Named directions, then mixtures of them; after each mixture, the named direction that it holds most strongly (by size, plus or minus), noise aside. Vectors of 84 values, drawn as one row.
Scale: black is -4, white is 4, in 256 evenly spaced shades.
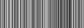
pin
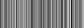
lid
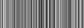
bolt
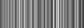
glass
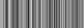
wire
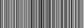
lid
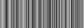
wire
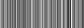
lid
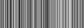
pin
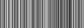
pin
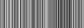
pin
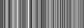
wire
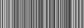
bolt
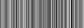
lid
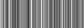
wire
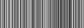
pin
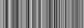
wire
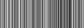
pin
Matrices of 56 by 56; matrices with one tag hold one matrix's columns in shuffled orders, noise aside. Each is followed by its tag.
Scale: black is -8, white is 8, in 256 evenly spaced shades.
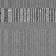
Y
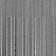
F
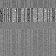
Y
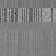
Y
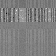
Y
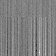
F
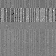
Y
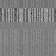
Y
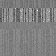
Y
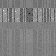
Y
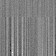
F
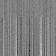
F
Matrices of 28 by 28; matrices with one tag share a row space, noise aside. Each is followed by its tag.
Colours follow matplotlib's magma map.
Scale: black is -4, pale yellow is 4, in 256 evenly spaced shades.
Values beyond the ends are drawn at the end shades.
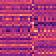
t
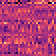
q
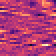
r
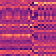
t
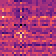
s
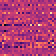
q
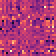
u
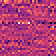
q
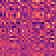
u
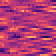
r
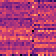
t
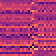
t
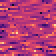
r
